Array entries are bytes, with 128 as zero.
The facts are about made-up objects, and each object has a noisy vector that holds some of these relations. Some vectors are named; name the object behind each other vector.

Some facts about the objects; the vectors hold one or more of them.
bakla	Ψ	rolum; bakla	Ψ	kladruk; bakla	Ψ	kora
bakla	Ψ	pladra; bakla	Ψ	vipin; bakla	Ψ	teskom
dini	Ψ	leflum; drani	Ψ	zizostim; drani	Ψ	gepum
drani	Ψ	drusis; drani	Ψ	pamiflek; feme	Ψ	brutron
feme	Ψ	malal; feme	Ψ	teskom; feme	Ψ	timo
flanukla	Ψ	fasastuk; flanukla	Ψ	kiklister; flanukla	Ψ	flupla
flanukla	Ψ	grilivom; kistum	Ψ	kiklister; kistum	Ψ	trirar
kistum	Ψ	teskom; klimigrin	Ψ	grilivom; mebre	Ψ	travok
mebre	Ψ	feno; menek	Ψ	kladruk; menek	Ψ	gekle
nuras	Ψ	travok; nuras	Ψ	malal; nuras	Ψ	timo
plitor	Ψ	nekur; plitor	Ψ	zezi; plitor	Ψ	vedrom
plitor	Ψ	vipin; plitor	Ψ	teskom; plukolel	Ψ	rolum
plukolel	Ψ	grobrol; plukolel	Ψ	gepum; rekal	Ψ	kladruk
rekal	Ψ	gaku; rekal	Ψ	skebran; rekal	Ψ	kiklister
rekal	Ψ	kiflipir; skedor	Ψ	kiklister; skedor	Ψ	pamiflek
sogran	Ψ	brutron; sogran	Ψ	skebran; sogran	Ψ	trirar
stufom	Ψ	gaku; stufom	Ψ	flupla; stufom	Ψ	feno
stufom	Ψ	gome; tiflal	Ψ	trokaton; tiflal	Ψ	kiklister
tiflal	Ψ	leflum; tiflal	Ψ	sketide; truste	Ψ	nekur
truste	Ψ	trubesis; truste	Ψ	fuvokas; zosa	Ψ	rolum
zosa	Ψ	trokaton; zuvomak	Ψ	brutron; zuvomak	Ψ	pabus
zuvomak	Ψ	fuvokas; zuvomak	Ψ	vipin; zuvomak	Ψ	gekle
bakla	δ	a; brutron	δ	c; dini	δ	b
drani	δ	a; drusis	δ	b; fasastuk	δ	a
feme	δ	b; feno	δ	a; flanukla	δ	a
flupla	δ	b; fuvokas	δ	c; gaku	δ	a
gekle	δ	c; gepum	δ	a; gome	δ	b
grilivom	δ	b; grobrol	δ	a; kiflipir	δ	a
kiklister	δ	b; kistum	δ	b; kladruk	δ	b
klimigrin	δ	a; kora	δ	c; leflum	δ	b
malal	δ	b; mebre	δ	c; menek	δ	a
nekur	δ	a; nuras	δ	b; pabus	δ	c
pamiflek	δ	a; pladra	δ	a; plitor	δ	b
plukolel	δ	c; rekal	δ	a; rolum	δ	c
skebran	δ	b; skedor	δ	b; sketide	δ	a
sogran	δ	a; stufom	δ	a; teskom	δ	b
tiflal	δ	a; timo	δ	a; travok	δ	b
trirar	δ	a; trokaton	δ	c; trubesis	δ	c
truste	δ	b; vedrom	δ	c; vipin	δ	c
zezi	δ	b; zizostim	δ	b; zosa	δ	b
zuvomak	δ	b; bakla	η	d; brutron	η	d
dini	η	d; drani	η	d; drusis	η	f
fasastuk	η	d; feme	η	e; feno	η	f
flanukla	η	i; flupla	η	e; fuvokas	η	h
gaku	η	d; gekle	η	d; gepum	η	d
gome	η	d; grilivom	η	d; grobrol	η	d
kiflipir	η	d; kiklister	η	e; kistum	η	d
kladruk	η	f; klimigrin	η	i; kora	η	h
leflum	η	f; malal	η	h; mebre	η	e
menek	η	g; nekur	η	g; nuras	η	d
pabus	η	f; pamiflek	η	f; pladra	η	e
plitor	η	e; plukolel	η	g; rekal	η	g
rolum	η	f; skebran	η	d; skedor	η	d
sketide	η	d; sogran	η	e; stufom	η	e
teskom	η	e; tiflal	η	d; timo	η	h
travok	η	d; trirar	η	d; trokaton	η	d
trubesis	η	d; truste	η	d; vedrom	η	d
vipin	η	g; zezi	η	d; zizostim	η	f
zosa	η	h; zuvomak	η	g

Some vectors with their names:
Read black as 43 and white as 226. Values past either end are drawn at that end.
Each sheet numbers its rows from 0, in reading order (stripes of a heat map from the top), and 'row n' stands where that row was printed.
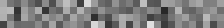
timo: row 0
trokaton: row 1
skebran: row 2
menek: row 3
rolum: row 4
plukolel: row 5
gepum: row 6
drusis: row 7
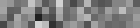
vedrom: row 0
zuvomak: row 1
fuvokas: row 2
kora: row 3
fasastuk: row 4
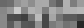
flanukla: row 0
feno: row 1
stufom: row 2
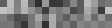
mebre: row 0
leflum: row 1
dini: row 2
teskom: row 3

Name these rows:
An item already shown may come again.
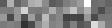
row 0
sogran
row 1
gekle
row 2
flanukla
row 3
vipin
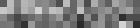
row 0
mebre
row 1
flupla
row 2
feme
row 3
kistum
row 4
rekal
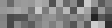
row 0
klimigrin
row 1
gaku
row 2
kiklister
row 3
zuvomak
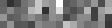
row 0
zosa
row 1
travok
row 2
nekur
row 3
plitor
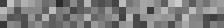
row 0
nuras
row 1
pladra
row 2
dini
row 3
kora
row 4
bakla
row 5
pabus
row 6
gekle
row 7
klimigrin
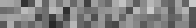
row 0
kladruk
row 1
feme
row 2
truste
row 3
kistum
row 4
brutron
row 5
gome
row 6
drani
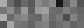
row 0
kora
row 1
skedor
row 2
tiflal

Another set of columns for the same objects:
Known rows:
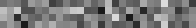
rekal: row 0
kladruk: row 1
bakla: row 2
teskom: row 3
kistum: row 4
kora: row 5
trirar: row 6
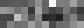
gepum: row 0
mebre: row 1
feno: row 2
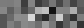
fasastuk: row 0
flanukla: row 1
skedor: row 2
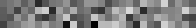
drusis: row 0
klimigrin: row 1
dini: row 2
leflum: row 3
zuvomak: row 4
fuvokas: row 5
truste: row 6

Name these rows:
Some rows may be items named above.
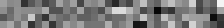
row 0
gekle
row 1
skedor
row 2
kladruk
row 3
pabus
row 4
plukolel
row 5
kiklister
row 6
fuvokas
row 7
feme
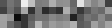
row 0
feme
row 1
flupla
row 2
stufom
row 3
kladruk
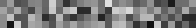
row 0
dini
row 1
plitor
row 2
klimigrin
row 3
stufom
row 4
menek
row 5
tiflal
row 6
nuras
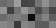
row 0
brutron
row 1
travok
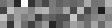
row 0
zosa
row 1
drani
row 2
rolum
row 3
pladra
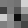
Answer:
sogran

